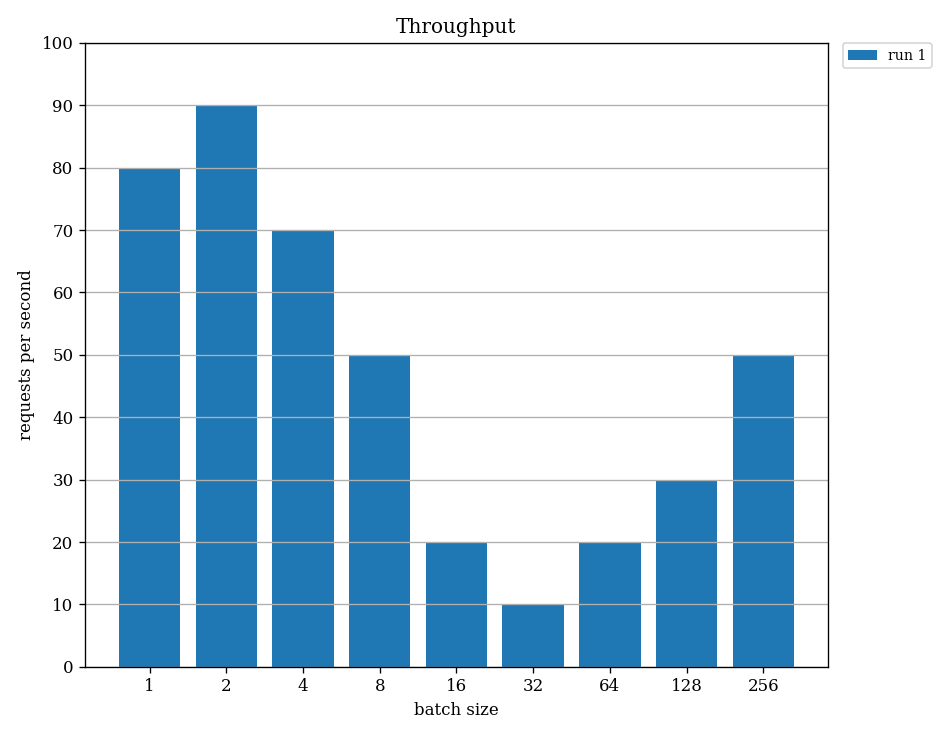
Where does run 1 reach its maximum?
2
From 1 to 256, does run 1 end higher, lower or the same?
lower
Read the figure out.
Title: Throughput
x-axis: batch size, ticks 1 2 4 8 16 32 64 128 256
y-axis: requests per second, ticks 0 10 20 30 40 50 60 70 80 90 100
Legend: run 1
Values:
run 1: 80 90 70 50 20 10 20 30 50
